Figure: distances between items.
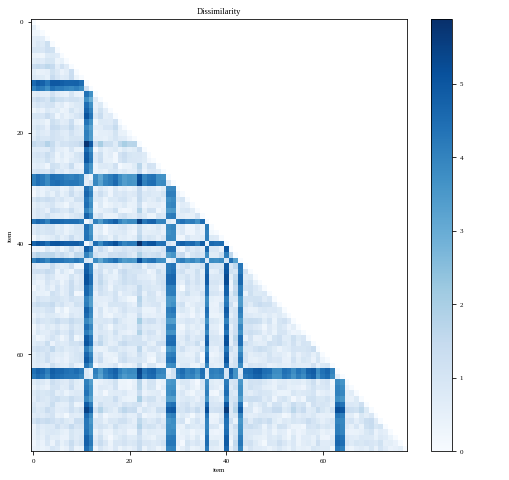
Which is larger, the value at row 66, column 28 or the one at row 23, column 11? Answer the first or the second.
the second
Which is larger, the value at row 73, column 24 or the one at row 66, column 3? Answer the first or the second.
the first
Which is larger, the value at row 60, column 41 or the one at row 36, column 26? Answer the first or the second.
the second
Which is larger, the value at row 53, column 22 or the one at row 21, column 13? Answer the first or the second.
the first
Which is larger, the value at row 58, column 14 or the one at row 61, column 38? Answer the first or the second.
the first
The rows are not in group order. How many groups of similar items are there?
2
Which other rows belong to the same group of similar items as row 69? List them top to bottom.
0, 1, 2, 3, 4, 5, 6, 7, 8, 9, 10, 13, 14, 15, 16, 17, 18, 19, 20, 21, 22, 23, 24, 25, 26, 27, 30, 31, 32, 33, 34, 35, 37, 38, 39, 41, 42, 44, 45, 46, 47, 48, 49, 50, 51, 52, 53, 54, 55, 56, 57, 58, 59, 60, 61, 62, 65, 66, 67, 68, 70, 71, 72, 73, 74, 75, 76, 77
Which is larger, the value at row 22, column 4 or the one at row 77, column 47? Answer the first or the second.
the first
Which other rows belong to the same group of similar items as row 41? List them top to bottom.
0, 1, 2, 3, 4, 5, 6, 7, 8, 9, 10, 13, 14, 15, 16, 17, 18, 19, 20, 21, 22, 23, 24, 25, 26, 27, 30, 31, 32, 33, 34, 35, 37, 38, 39, 42, 44, 45, 46, 47, 48, 49, 50, 51, 52, 53, 54, 55, 56, 57, 58, 59, 60, 61, 62, 65, 66, 67, 68, 69, 70, 71, 72, 73, 74, 75, 76, 77
